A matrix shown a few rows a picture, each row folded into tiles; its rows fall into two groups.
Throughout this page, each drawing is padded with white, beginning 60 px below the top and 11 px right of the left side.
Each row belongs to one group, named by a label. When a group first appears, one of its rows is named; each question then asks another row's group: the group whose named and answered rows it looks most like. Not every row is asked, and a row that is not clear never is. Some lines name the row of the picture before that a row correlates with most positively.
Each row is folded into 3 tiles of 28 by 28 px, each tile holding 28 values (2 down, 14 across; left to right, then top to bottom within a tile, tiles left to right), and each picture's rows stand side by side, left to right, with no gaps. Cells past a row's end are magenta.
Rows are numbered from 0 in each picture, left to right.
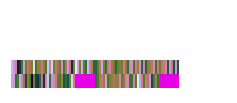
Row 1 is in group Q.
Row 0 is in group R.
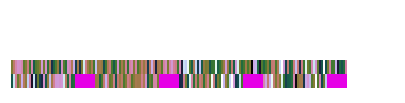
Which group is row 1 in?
R
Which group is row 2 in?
Q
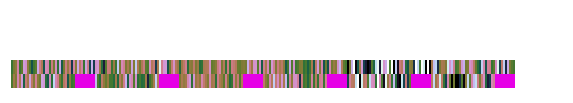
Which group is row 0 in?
Q
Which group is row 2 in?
Q
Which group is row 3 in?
Q
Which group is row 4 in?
Q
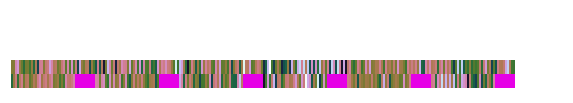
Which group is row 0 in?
Q
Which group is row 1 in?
Q
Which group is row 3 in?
Q
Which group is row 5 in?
Q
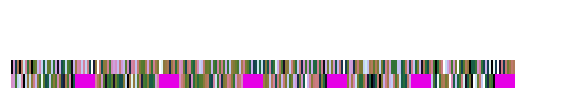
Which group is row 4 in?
R
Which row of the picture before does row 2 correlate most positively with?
4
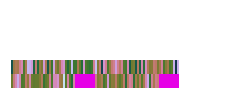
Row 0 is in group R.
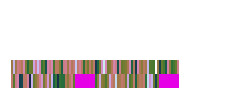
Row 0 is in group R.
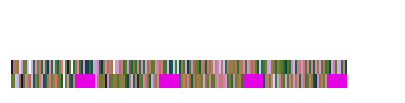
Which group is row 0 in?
R
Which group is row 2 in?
Q
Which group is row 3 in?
Q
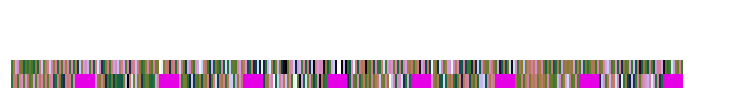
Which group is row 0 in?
Q
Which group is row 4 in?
Q
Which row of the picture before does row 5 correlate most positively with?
1
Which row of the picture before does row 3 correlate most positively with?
3
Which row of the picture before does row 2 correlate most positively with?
1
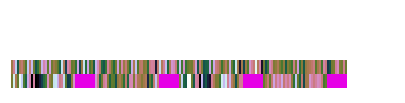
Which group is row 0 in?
R
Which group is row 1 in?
R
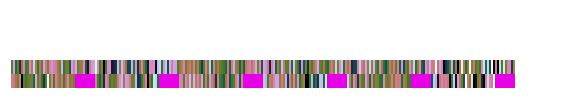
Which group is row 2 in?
Q
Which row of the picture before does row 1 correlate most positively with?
1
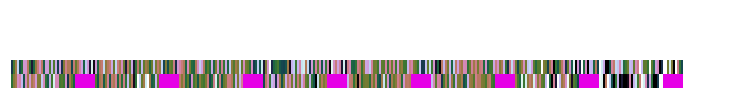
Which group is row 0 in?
Q
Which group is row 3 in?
Q
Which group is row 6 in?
Q
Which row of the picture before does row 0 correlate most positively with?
2
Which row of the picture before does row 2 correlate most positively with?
0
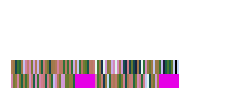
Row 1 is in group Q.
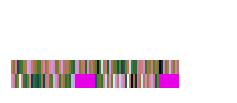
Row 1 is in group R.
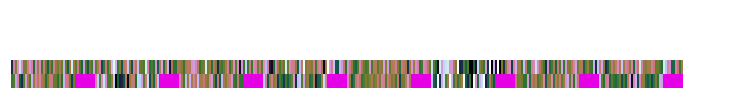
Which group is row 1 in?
R
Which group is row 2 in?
Q
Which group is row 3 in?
R
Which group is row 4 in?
R
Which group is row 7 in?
R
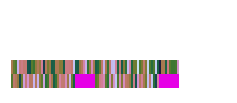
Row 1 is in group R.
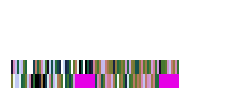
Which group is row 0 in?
R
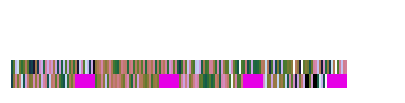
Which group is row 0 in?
Q
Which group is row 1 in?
Q
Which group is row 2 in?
R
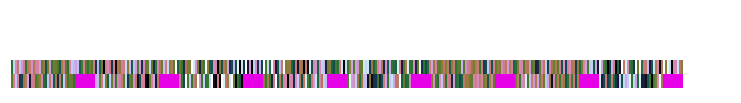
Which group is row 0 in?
R
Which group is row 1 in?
Q
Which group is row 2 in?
Q
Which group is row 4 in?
R
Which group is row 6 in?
Q
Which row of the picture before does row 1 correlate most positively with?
3
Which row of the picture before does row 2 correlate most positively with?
1
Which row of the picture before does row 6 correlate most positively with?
1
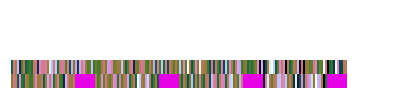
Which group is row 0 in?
Q
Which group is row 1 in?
Q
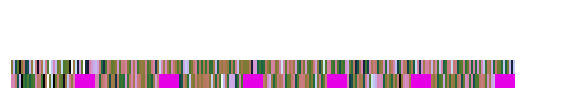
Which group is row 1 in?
R
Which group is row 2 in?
Q
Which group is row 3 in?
R
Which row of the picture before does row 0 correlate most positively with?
0
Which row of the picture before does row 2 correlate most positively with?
1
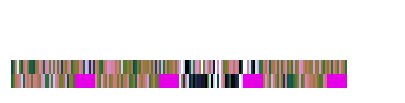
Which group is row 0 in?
Q
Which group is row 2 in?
R
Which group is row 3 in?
R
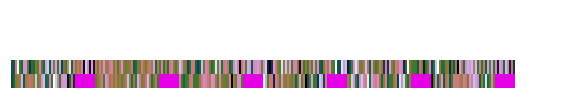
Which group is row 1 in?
Q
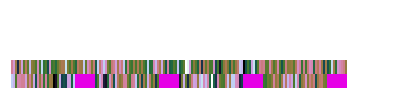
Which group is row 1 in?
R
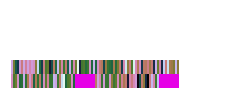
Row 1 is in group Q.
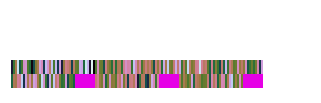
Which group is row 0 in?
Q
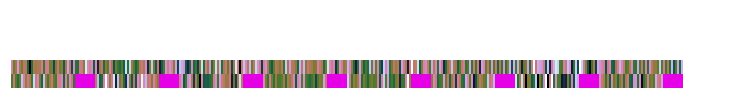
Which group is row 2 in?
R
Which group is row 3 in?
R
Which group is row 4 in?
R
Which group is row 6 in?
R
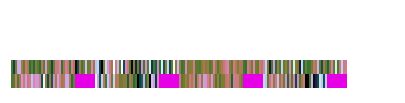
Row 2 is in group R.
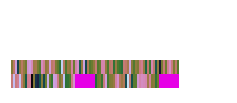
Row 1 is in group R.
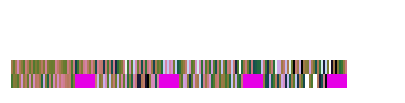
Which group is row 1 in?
Q
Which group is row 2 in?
R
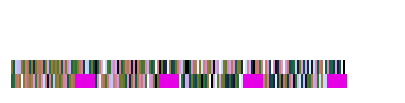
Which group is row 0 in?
Q
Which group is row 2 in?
R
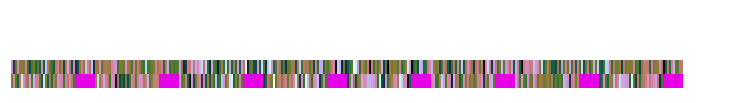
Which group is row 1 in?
R
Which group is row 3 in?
Q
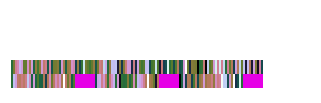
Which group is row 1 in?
R
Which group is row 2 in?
Q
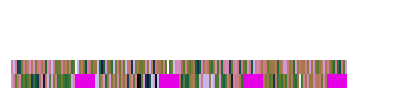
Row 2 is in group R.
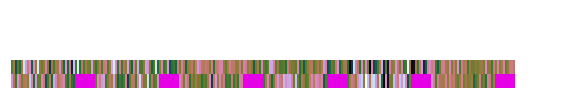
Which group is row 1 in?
R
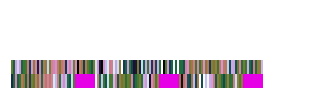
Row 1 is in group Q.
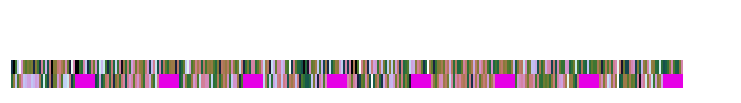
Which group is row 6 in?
R
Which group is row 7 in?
R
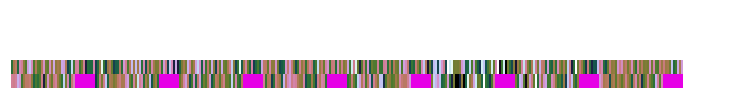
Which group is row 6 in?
R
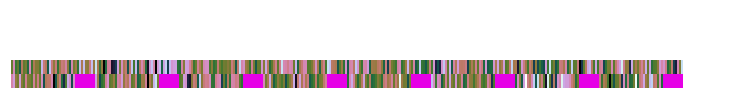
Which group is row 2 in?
R
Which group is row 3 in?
R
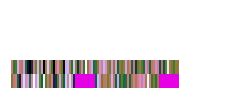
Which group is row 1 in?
R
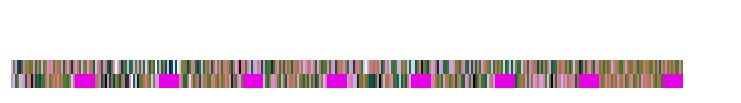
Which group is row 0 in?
R
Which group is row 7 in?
Q
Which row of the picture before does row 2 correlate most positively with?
0
